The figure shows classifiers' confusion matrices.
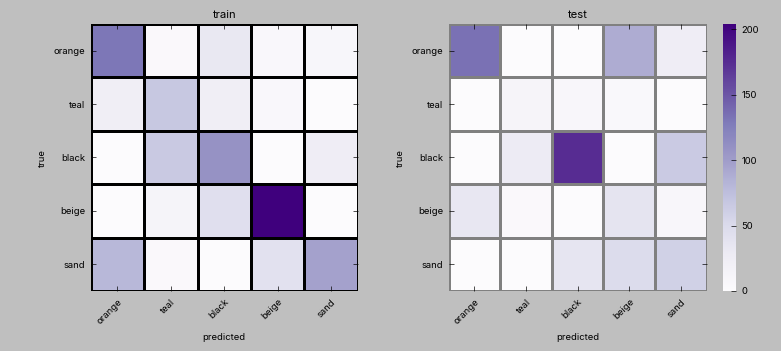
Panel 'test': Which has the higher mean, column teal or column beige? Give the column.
beige
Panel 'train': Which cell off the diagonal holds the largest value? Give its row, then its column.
sand, orange
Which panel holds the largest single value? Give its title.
train
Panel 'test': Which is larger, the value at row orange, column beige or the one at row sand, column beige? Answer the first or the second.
the first
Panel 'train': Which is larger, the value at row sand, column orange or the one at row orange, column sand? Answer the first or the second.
the first
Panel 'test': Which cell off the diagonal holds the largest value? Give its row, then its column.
orange, beige
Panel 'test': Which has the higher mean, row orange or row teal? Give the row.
orange
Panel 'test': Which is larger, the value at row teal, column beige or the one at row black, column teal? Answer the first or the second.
the second
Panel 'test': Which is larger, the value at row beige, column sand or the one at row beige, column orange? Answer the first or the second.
the second
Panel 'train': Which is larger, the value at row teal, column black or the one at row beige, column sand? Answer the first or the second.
the first
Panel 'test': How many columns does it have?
5
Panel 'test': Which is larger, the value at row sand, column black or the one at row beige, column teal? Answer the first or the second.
the first
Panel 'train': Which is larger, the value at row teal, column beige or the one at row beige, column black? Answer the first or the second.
the second
